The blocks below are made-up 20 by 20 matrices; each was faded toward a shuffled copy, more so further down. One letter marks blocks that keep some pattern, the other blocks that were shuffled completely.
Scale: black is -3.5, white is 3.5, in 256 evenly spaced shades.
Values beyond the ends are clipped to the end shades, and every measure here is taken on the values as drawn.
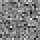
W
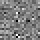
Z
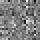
Z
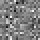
Z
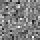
W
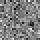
W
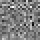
Z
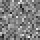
W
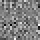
Z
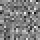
Z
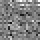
Z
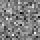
W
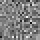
Z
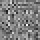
Z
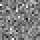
W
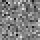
W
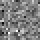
Z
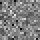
W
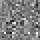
Z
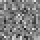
Z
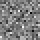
W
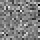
Z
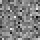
Z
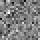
Z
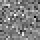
W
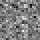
Z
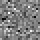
W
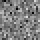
W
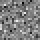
W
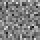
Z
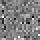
Z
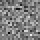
W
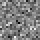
W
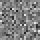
W
